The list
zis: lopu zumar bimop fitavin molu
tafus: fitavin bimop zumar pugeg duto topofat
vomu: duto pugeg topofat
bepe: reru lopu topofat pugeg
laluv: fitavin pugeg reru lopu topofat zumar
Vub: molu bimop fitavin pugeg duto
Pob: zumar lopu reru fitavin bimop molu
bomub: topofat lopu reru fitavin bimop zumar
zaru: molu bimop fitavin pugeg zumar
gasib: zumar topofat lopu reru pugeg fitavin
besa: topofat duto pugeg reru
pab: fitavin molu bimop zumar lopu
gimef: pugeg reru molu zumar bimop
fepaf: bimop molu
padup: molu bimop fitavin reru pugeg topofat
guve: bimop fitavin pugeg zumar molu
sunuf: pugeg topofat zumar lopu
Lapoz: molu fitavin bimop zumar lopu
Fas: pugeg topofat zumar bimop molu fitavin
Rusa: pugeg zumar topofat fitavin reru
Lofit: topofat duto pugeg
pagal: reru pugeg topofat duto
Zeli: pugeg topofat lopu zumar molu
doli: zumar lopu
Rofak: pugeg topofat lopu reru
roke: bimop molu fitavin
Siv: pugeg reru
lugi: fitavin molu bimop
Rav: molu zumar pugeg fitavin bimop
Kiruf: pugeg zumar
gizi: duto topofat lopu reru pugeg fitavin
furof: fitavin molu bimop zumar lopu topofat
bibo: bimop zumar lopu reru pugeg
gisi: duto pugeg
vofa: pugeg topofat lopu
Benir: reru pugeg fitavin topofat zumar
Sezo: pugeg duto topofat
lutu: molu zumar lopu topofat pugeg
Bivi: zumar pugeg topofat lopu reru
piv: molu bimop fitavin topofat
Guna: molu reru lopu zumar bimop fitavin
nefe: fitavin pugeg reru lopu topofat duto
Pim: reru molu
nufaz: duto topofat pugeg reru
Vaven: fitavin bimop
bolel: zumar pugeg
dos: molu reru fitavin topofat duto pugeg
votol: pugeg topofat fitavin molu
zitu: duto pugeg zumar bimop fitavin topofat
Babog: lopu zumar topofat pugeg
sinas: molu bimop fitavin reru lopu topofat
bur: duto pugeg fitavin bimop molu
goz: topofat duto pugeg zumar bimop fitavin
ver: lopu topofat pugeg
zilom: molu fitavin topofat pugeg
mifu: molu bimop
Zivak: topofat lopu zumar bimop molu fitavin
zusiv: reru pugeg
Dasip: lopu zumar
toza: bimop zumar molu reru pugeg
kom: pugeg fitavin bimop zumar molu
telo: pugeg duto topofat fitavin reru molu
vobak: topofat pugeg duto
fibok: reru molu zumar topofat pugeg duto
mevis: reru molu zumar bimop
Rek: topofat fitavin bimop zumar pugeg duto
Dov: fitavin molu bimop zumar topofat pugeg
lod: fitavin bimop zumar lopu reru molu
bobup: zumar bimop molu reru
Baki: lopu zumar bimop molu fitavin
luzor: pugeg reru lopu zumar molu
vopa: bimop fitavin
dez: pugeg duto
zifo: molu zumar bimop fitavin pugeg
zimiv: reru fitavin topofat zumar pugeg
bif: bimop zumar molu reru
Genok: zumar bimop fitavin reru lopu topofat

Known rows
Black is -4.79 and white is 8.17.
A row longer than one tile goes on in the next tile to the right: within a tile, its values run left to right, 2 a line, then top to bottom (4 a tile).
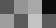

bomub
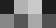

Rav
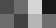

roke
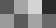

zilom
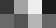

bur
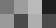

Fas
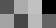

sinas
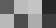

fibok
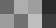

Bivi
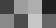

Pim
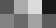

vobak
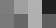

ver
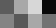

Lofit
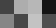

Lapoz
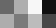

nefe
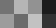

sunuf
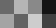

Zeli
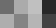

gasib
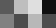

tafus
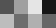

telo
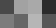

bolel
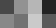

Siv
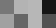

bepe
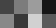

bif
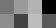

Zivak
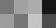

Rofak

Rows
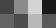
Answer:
Vaven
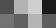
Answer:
vomu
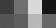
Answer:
vopa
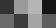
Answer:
mifu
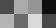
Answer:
luzor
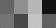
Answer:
Baki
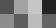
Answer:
zusiv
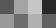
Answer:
votol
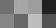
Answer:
Babog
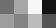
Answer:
gizi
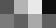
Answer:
goz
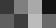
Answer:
fepaf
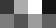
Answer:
Vub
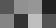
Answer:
bobup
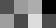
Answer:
lod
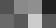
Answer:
Dasip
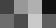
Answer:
zis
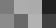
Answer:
vofa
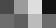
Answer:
gisi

